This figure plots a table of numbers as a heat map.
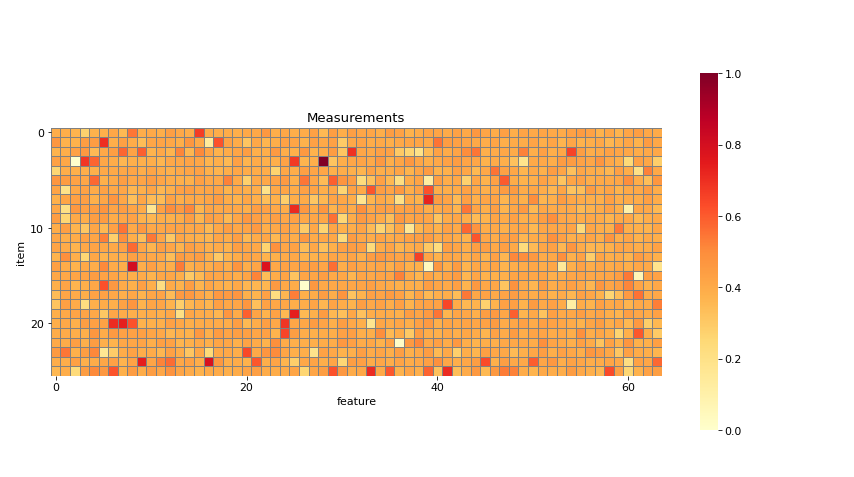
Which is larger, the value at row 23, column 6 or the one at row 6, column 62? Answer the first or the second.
the second
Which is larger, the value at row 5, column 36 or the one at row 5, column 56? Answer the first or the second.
the second
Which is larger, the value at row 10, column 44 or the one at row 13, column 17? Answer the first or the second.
the first
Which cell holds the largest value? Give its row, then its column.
3, 28
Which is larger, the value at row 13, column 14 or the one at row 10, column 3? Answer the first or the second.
the first
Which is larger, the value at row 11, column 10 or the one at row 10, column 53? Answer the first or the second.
the first
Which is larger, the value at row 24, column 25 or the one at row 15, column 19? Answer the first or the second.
the second
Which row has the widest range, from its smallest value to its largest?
3
